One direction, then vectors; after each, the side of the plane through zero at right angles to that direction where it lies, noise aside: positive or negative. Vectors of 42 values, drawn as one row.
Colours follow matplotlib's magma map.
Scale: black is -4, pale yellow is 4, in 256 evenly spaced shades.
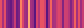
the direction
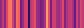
negative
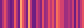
positive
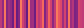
positive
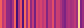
positive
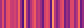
negative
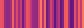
positive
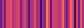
negative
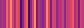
negative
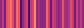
negative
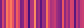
negative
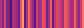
positive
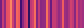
negative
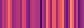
negative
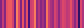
negative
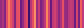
negative
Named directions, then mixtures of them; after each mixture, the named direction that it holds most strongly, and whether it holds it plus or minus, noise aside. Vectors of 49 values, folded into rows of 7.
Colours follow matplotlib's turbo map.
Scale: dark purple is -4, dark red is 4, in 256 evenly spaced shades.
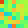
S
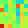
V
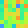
V, minus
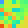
S, minus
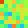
S, plus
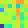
V, minus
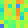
V, minus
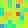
V, minus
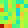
V, plus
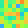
V, minus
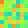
S, plus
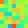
S, plus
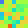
S, minus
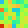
V, plus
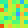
V, plus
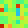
V, plus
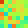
S, plus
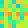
S, minus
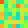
S, plus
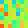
V, plus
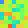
S, minus
